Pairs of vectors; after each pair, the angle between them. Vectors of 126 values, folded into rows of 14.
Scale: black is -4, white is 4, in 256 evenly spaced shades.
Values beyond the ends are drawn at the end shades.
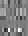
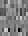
nearly opposite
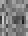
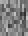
partly aligned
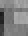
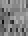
partly aligned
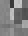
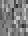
partly opposed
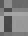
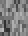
partly aligned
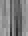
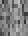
partly opposed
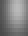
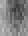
nearly opposite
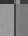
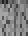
partly aligned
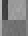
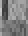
nearly parallel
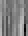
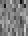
partly opposed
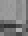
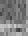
nearly opposite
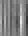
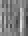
nearly parallel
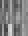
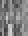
nearly parallel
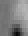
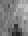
nearly parallel
